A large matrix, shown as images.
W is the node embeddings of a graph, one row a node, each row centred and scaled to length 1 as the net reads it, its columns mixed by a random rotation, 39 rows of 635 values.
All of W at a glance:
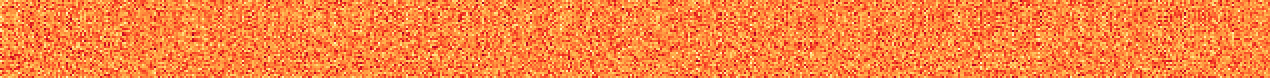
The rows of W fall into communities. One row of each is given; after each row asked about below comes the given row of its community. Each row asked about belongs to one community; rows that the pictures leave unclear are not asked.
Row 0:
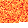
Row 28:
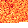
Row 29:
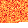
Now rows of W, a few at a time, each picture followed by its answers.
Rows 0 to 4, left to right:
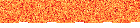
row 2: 0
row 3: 28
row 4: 29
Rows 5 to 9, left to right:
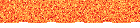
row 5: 28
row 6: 0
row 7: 0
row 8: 28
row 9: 0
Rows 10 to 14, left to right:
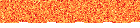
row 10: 28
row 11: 0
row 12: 28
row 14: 28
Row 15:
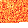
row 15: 0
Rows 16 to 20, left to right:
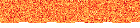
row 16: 29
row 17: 29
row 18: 0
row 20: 29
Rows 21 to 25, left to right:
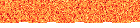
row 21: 0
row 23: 0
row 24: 28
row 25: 0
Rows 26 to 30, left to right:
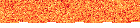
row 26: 28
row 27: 29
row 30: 0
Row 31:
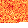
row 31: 28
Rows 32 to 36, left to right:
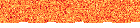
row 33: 28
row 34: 28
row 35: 0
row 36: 28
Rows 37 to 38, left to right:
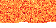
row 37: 0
